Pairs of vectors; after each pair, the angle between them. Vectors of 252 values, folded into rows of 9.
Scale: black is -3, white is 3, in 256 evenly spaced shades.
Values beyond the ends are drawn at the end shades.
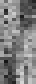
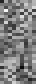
partly opposed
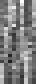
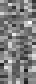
partly opposed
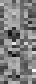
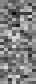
partly opposed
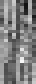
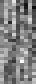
nearly parallel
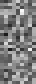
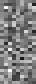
partly opposed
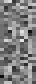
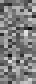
orthogonal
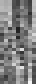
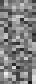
partly opposed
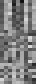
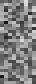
orthogonal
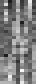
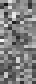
partly opposed
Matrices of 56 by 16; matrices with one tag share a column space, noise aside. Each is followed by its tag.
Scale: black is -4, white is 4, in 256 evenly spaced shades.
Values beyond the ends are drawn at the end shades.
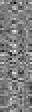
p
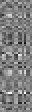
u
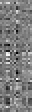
p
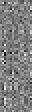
p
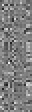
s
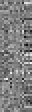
p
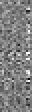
p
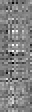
p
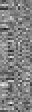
s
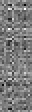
s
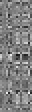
u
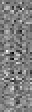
p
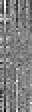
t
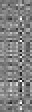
s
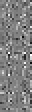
u
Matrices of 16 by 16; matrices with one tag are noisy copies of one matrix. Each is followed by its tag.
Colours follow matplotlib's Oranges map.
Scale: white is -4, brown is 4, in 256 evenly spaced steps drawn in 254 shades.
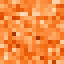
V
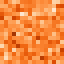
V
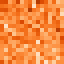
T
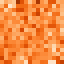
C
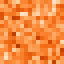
V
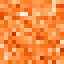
V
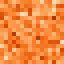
V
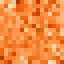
C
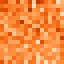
T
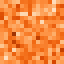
V
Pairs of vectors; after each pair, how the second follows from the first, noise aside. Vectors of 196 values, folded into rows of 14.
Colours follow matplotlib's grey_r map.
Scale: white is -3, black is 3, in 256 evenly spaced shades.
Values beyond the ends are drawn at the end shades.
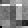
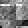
copied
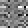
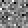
shuffled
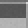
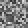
shuffled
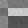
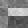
copied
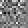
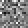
copied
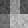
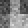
copied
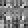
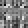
copied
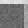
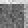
copied
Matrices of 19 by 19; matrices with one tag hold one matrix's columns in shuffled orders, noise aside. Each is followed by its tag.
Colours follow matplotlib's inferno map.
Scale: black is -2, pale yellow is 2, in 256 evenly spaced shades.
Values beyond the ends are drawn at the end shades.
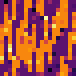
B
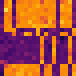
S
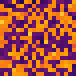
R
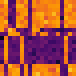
S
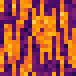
B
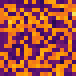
R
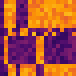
S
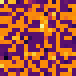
R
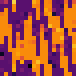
B
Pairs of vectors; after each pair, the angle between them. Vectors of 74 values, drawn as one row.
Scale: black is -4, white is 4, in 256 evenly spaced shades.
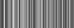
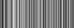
nearly parallel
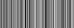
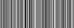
nearly parallel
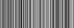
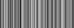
orthogonal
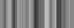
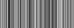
partly opposed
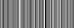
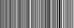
orthogonal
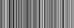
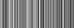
nearly opposite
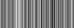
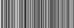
partly aligned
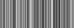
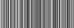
partly aligned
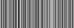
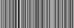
nearly parallel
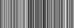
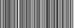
orthogonal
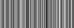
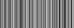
nearly opposite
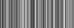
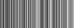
orthogonal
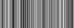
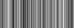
nearly parallel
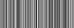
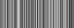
nearly opposite
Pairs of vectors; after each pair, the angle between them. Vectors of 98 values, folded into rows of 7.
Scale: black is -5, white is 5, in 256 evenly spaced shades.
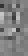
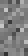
orthogonal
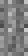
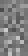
orthogonal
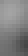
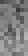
partly opposed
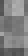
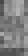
nearly parallel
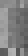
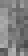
nearly parallel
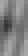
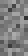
orthogonal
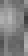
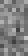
partly aligned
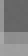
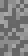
orthogonal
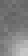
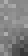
nearly opposite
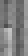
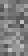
orthogonal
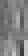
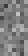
partly aligned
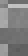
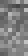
partly opposed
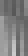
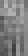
nearly opposite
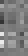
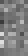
nearly parallel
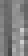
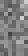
orthogonal
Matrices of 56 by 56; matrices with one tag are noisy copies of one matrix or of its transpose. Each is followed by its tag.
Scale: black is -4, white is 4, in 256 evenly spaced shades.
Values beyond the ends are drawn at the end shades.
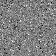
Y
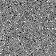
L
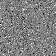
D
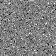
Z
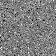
L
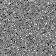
Z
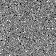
L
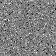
Z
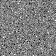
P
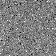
L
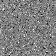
Z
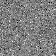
Y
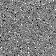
L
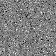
Y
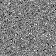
Z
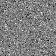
Y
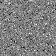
Z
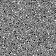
P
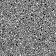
P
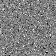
Z
